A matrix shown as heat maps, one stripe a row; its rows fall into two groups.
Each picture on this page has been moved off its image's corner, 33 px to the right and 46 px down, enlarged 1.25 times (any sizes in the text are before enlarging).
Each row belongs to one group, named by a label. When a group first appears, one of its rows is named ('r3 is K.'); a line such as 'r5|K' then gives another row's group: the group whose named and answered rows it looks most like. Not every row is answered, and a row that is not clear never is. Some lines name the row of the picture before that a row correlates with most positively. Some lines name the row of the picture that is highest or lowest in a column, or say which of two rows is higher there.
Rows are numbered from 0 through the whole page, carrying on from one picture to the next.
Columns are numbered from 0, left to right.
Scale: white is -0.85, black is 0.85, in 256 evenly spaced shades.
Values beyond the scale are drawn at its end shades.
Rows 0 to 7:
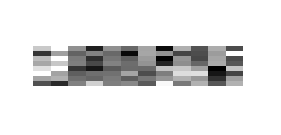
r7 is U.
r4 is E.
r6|E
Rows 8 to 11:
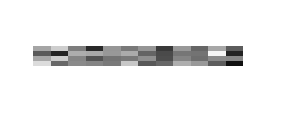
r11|E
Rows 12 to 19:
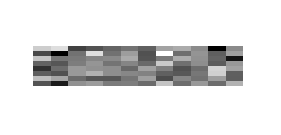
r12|E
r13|U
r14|E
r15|U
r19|U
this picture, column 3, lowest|13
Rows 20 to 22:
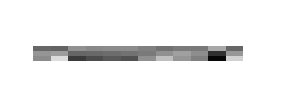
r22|E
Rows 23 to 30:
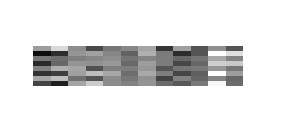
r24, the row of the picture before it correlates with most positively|20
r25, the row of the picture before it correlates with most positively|20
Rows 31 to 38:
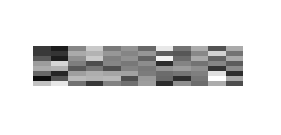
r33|U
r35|E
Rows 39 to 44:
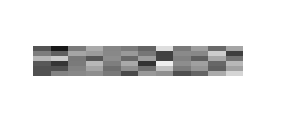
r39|U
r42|U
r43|U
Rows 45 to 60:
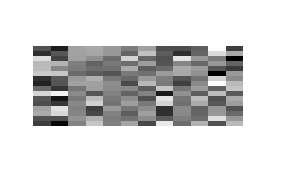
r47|E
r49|E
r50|E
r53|U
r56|U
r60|U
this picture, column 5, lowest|47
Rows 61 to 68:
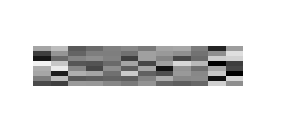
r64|E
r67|E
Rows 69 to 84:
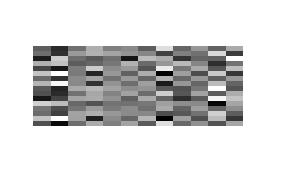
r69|U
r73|U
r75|U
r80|E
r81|U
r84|U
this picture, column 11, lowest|71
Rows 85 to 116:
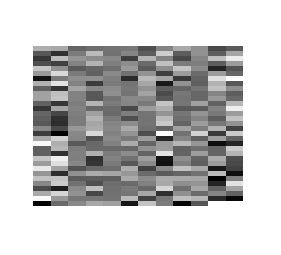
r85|E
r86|U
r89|E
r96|U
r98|U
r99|U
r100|U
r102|U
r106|U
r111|E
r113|U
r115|E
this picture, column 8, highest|116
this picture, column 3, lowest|102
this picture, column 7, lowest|102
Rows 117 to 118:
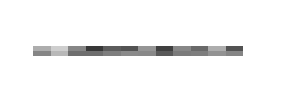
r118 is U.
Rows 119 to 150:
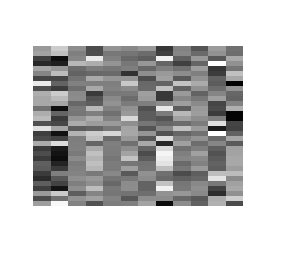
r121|U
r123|E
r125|U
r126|E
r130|E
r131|U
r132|E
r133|E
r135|E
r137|U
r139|U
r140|U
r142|U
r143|U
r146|U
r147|U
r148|E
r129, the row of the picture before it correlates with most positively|117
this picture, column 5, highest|124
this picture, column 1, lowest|150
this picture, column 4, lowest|136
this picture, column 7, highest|150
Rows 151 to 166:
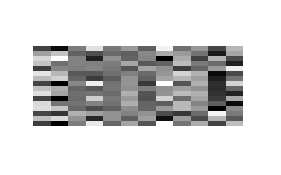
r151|U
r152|E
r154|E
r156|E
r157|E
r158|U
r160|E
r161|U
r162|E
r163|E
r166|U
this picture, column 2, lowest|164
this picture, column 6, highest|158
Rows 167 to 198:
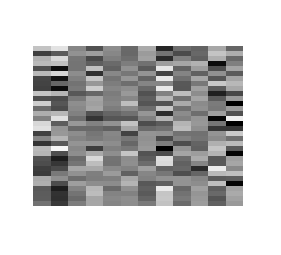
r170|E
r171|U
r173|U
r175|U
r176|E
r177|U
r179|U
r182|E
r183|E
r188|E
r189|U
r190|U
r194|E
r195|U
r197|U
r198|U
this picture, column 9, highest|191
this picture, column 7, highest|187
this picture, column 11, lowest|181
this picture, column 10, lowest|191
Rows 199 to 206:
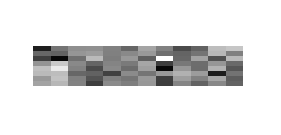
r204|E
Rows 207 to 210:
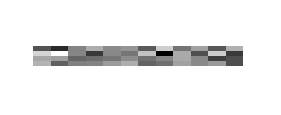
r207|U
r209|E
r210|E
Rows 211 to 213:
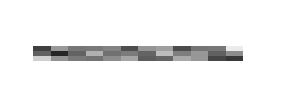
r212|U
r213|E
